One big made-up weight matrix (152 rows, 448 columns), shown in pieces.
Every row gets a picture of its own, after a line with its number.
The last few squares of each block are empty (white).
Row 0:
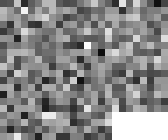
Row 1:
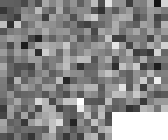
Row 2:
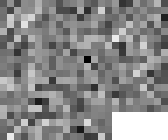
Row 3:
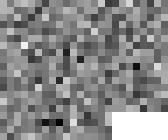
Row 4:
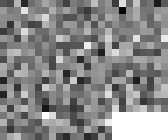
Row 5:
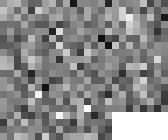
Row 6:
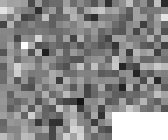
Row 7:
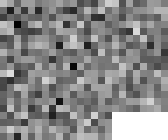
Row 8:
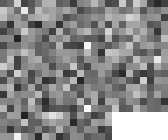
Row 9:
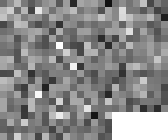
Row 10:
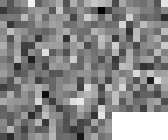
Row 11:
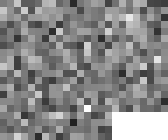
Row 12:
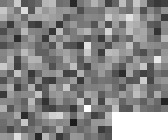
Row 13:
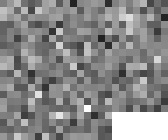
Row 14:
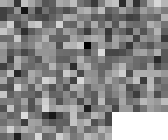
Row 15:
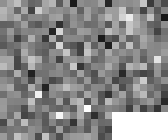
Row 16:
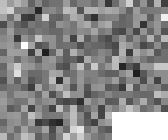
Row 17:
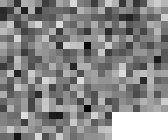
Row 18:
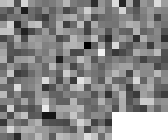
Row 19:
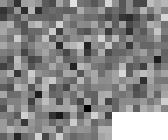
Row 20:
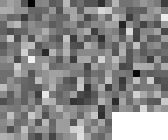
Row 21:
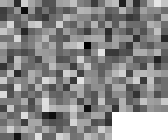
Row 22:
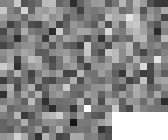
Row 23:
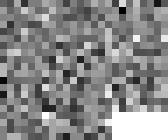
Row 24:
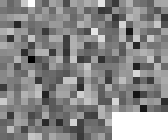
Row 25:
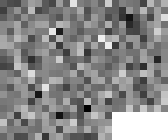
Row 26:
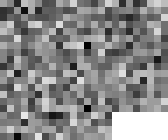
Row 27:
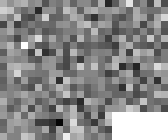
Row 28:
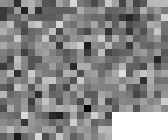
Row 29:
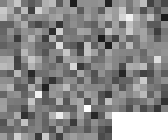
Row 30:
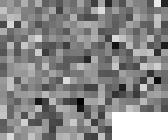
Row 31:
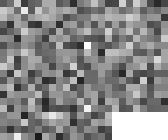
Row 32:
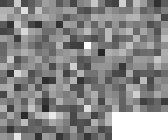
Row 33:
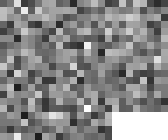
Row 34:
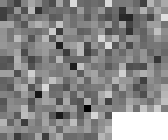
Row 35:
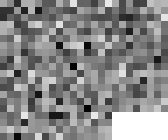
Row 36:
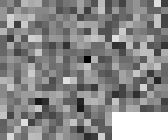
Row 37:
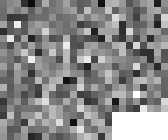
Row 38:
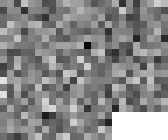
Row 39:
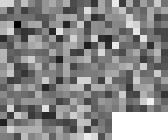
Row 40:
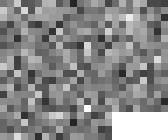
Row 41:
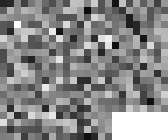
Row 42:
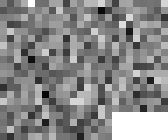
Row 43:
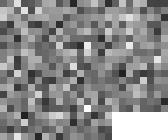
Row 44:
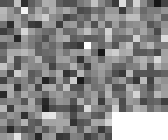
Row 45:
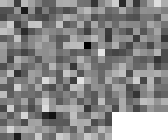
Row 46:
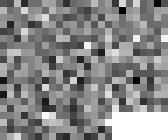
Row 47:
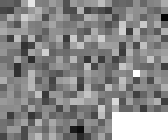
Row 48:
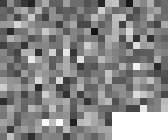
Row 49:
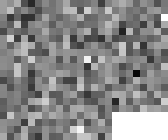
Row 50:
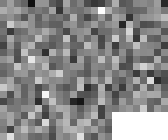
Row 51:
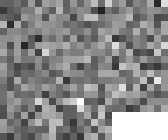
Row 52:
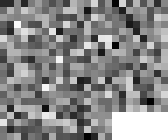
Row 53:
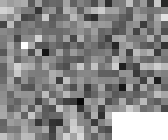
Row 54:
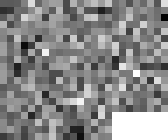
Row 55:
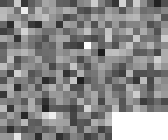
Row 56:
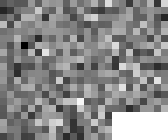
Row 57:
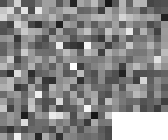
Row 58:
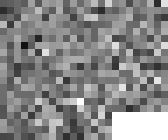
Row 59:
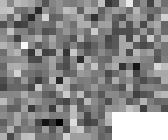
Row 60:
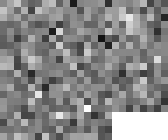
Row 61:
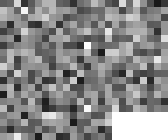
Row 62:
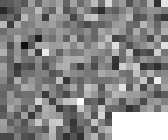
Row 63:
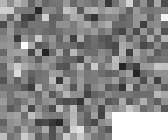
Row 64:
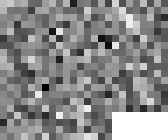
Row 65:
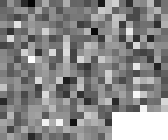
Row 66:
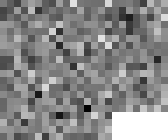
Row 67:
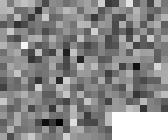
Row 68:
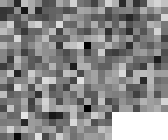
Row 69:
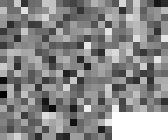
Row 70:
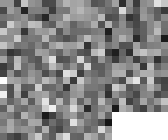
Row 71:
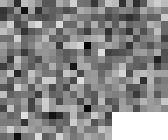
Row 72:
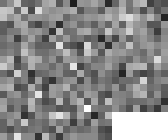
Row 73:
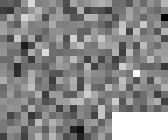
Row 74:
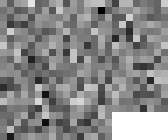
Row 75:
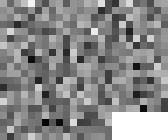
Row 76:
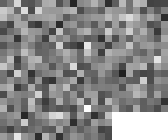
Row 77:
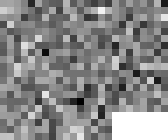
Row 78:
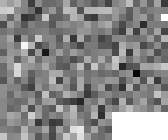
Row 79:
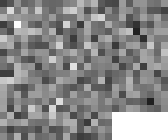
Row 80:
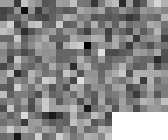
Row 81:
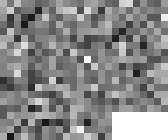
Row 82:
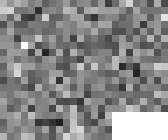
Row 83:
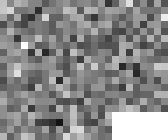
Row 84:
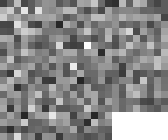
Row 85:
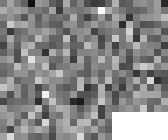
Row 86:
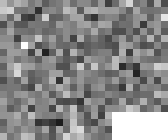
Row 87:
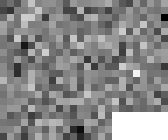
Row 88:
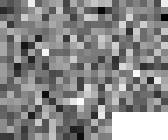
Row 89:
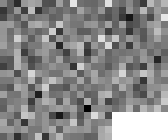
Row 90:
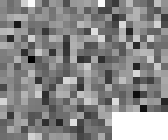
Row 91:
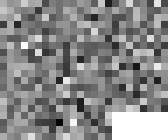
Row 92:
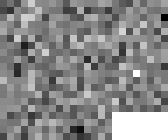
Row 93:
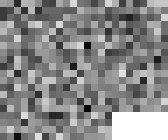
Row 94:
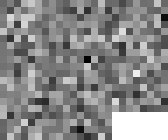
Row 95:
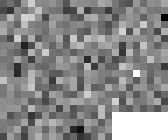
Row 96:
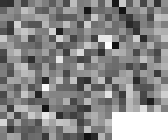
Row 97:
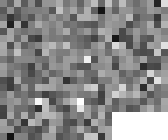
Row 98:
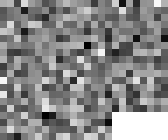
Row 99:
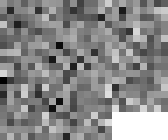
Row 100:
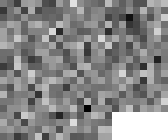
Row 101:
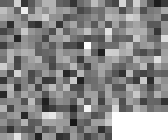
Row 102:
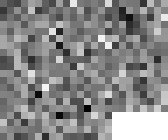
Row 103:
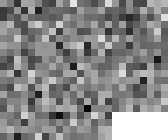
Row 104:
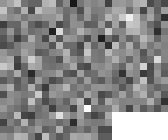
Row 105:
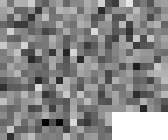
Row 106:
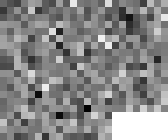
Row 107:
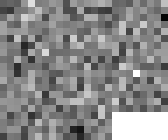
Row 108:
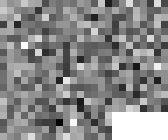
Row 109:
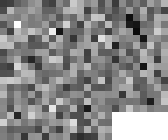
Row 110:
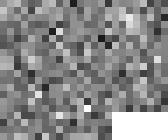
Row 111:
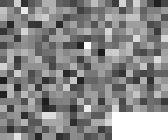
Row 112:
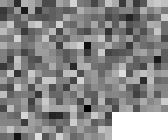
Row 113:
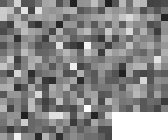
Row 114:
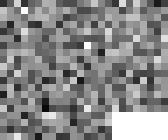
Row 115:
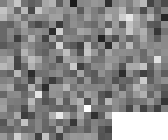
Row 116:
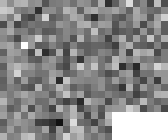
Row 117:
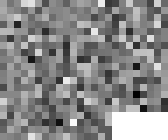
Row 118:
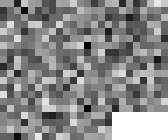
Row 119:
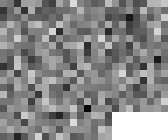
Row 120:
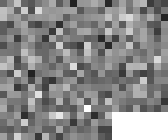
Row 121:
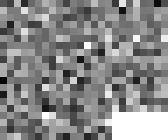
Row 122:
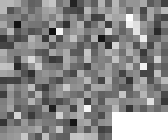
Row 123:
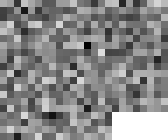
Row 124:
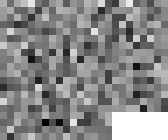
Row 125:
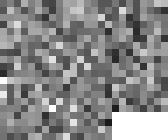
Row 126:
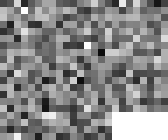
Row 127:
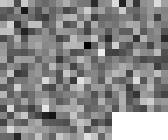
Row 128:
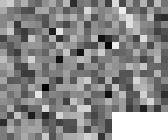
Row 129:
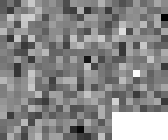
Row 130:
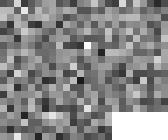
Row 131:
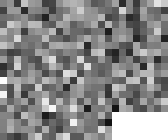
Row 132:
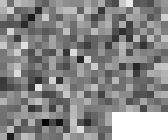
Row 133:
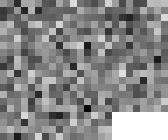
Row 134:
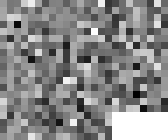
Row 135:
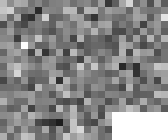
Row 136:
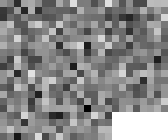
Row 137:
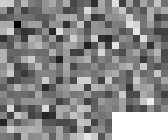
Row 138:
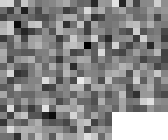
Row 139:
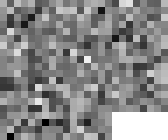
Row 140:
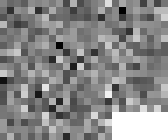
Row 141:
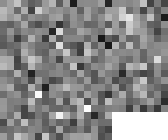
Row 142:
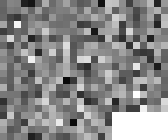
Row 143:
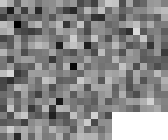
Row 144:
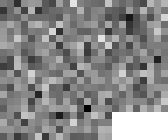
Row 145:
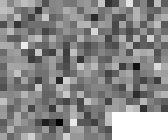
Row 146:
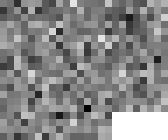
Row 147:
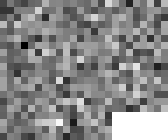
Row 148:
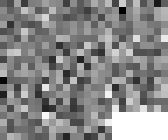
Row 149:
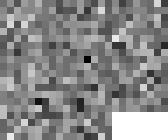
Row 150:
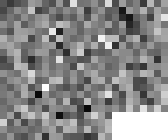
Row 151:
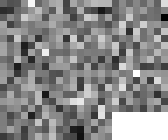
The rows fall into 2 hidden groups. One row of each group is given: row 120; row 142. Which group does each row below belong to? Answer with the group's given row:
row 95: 142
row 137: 120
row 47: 142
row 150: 120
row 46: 120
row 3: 142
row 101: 120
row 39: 120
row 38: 120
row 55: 120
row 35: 120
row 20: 142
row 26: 120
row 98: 120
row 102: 120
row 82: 142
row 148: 120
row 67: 142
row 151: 142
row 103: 120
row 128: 120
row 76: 120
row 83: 142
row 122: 120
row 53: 142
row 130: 120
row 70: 120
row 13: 120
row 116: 142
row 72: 120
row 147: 142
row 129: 142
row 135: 142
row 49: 142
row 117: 142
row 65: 142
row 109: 120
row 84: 120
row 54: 142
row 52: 120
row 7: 120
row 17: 120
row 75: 142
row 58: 142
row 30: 142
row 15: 120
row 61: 120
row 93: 120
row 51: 142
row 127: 120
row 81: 142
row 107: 142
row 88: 142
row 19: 120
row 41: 120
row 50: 142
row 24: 142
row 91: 142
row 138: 120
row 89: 120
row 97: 142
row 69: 120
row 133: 120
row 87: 142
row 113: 120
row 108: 142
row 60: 120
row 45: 120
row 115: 120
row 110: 120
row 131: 120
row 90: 142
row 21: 120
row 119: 120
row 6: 142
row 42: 142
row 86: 142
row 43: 120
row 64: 120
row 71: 120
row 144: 120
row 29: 120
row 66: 120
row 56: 142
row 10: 142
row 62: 142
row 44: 120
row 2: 142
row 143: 120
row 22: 120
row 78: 142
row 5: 120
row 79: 120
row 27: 142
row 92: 142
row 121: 120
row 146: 120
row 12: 120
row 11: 120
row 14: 120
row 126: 120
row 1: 142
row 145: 142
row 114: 120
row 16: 142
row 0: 120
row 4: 120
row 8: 120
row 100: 120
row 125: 120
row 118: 120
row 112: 120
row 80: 120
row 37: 142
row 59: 142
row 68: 120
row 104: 120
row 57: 120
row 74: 142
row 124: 142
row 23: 120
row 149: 142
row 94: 142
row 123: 120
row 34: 120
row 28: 120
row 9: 120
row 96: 120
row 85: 142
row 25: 120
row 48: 142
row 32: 120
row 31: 120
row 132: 142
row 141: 120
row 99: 120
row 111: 120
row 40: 120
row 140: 120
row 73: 142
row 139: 142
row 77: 142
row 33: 120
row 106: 120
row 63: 142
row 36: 142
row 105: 142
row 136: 120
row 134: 142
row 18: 120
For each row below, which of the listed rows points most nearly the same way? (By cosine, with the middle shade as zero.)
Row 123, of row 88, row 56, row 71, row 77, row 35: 71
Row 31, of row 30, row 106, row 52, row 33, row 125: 33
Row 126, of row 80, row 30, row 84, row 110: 84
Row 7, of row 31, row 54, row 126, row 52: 54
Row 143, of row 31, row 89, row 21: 21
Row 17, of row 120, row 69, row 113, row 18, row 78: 18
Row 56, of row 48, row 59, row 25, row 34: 48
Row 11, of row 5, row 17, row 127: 5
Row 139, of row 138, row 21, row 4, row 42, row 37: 42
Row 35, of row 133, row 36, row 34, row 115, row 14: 133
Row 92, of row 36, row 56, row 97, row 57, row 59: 56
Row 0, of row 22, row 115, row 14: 22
